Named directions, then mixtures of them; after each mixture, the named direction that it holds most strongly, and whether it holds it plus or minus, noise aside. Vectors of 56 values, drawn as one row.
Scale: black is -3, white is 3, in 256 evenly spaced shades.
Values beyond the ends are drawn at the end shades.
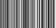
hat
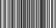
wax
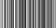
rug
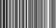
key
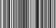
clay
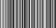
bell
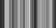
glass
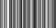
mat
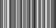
mat, plus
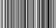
key, minus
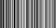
rug, minus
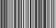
bell, minus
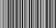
bell, plus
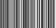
hat, plus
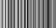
key, minus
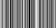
clay, minus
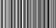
key, minus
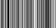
mat, minus
